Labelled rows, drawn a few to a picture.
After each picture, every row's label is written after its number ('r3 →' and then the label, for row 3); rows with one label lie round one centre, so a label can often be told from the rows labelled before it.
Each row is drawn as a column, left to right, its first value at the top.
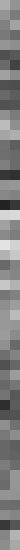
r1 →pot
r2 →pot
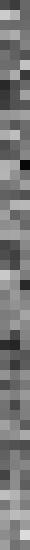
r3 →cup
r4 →cup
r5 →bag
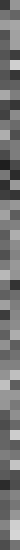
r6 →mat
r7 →bag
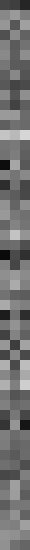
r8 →mat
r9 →cup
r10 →mat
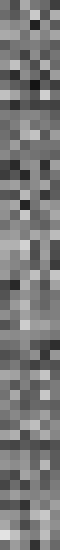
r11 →bag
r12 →bag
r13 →pot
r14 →cup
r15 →bag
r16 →cup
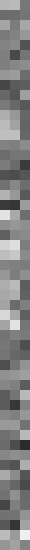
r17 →pot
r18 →pot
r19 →bag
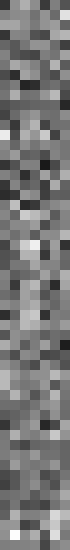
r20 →mat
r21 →bag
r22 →pot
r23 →pot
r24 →mat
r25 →bag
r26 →cup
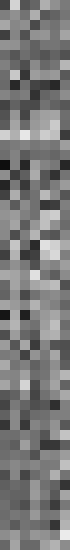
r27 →mat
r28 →pot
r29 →mat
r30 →cup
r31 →pot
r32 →pot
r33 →bag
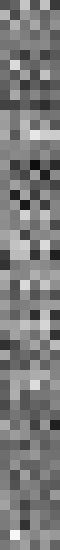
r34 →cup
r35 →bag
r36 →pot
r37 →mat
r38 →pot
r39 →mat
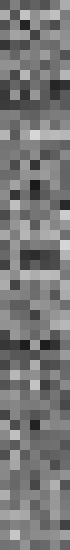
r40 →cup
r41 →bag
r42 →cup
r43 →mat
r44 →cup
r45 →cup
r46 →pot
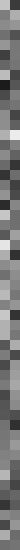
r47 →pot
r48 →mat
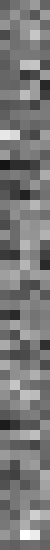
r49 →mat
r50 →mat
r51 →bag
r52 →bag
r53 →cup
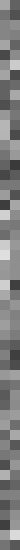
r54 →pot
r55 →bag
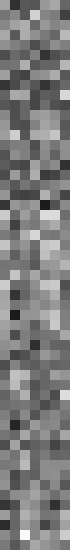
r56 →pot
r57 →mat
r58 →bag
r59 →cup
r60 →pot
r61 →pot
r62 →bag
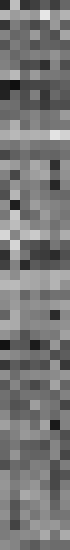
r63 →cup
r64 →pot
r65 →cup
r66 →cup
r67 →cup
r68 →mat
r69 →cup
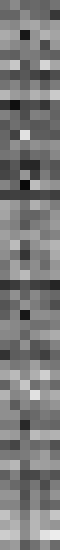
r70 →bag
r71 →bag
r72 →mat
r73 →bag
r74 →bag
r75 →bag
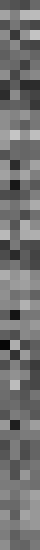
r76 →cup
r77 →mat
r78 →cup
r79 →cup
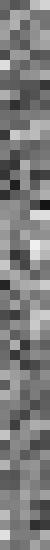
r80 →bag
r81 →mat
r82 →cup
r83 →pot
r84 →pot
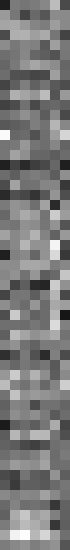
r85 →mat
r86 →bag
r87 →bag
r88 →bag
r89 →bag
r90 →pot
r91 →mat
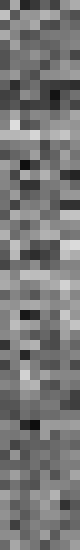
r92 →cup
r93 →pot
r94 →mat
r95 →mat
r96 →cup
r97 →cup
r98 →pot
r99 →pot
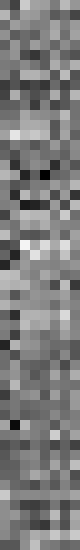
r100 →cup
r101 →mat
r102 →pot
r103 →pot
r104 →pot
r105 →bag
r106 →pot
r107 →bag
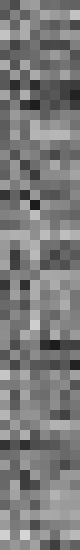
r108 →bag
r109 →cup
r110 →bag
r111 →pot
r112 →cup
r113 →cup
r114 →cup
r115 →cup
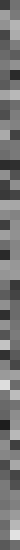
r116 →mat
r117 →bag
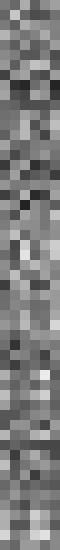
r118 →bag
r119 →cup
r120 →pot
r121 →bag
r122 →bag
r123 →pot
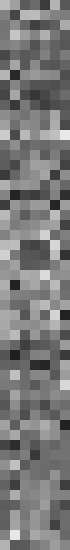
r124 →pot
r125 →bag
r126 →cup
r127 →cup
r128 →cup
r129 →pot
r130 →mat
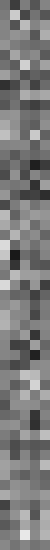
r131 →pot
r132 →cup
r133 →bag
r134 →mat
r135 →bag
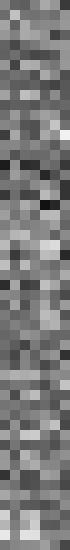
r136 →bag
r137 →cup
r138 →bag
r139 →bag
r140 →pot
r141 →pot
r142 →mat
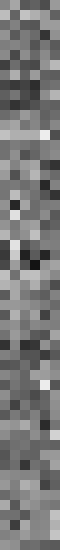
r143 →cup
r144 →pot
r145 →cup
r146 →cup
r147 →mat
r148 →bag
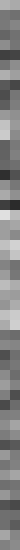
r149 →pot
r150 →pot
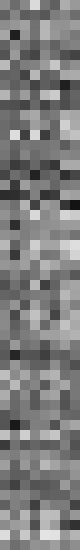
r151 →bag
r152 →mat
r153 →bag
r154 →pot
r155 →bag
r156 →bag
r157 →pot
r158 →pot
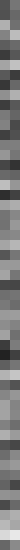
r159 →bag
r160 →bag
